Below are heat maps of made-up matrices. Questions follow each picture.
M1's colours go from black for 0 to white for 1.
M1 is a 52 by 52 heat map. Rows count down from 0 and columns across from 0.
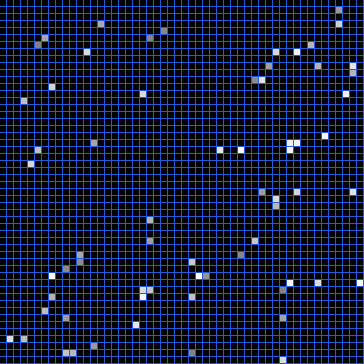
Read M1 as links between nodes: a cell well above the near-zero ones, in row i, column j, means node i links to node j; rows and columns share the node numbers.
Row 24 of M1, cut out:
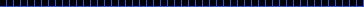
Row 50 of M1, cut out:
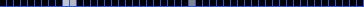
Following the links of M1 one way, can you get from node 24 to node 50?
no
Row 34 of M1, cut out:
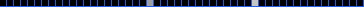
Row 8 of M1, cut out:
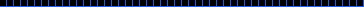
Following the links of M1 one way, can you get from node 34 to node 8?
no
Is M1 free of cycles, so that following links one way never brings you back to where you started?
no
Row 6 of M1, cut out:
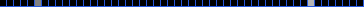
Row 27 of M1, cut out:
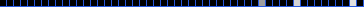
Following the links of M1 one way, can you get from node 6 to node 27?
yes
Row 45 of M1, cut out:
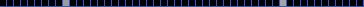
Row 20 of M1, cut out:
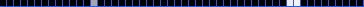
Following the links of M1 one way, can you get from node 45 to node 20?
yes
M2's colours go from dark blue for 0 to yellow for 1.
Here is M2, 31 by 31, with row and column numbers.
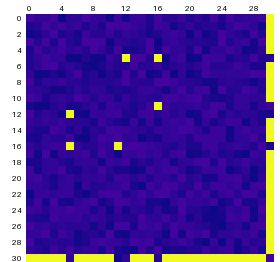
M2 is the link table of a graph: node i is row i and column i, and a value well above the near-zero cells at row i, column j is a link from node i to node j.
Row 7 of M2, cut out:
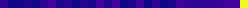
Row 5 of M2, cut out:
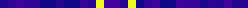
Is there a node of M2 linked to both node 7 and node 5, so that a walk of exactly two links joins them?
no
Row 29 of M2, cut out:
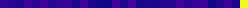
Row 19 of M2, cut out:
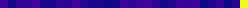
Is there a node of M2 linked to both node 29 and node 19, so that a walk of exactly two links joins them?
yes
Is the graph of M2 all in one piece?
no
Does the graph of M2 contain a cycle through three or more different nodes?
no
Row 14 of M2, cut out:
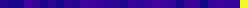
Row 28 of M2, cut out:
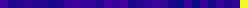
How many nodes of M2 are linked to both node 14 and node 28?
1
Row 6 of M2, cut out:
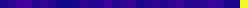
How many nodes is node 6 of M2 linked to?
1
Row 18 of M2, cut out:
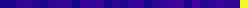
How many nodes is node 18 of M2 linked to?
1
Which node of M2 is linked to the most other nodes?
node 30
